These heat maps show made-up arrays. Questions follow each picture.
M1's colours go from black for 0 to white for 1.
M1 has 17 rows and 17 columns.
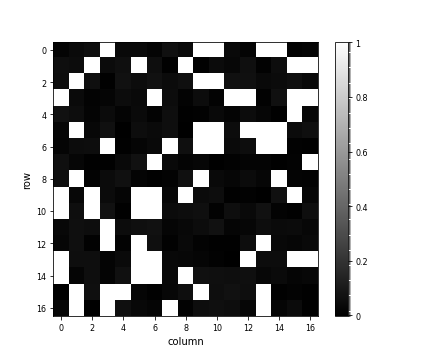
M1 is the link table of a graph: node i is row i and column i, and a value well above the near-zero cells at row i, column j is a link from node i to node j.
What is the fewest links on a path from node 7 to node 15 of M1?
3
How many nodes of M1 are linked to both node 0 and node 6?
5
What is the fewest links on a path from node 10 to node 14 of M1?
2
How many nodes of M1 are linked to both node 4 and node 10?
0
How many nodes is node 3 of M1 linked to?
6
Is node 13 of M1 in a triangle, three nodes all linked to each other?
yes
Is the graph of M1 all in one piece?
yes
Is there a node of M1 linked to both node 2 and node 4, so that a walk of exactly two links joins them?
no
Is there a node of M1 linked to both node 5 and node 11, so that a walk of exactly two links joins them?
no
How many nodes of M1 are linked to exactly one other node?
2
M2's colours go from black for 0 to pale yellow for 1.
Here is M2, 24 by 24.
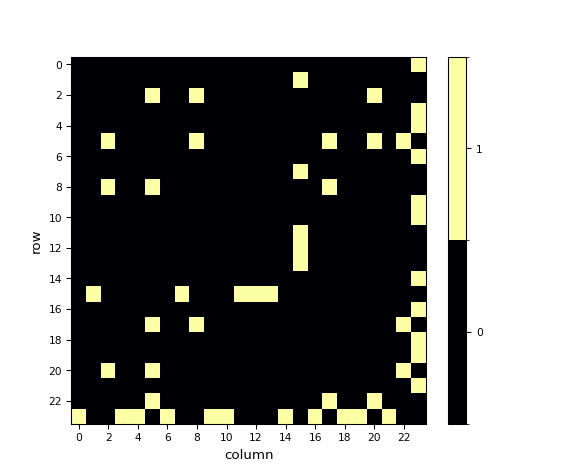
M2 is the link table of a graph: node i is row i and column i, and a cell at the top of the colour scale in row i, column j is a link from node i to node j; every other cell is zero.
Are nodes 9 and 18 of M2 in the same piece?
yes
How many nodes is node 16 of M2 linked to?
1
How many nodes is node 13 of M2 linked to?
1
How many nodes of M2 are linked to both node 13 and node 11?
1
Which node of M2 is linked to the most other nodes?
node 23
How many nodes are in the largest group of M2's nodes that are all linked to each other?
3
